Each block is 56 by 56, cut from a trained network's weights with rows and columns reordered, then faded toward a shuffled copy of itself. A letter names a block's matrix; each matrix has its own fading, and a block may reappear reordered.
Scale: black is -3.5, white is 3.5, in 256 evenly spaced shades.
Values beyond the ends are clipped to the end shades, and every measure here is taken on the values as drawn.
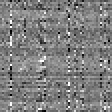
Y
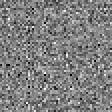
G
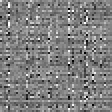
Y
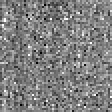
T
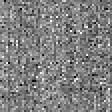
T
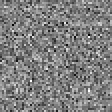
G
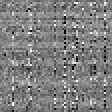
Y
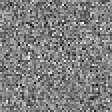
G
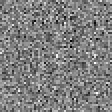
G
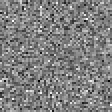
G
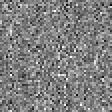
G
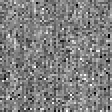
T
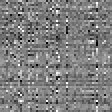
Y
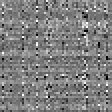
Y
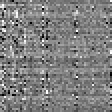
Y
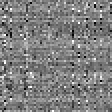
Y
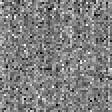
T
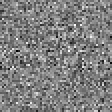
G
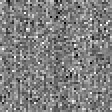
T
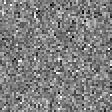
G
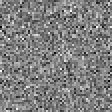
G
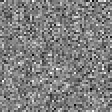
G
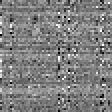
Y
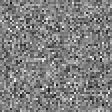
G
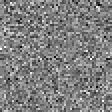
G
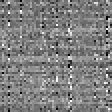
Y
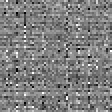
Y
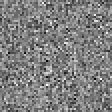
G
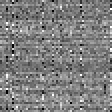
Y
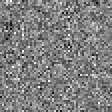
G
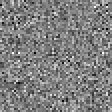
G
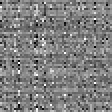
Y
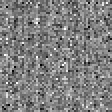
T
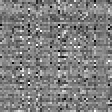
Y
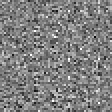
G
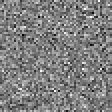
G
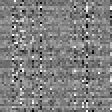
Y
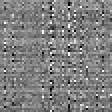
Y
